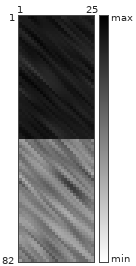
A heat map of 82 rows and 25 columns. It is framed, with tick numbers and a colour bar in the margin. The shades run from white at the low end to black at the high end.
It is made of 2 by 1 panels. Panel 1,1: very high, slanting down to the right, faint in contrast. Panel 2,1: middling, slanting down to the right.
